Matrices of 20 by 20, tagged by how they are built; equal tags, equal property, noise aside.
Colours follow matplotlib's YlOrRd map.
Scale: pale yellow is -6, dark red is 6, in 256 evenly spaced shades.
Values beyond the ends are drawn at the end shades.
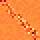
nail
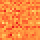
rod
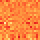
rod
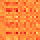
rod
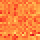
rod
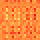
rod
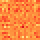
rod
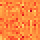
rod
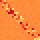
nail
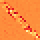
nail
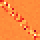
nail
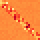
nail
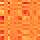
rod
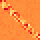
nail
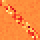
nail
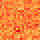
rod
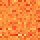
rod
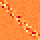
nail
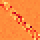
nail
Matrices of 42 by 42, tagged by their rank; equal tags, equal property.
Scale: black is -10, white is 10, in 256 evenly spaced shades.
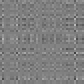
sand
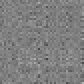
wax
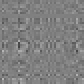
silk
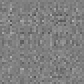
wax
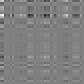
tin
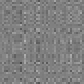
silk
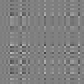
tin
